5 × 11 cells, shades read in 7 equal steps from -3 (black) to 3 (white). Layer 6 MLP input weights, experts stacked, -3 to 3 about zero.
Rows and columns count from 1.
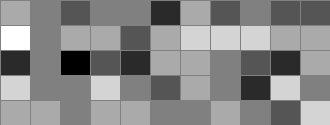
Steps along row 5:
same down up same down same up down down up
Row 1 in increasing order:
-2 -1 -1 -1 -1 0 0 0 0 1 1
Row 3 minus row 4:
-4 0 -3 -3 -2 2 0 0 1 -4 1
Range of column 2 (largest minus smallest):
1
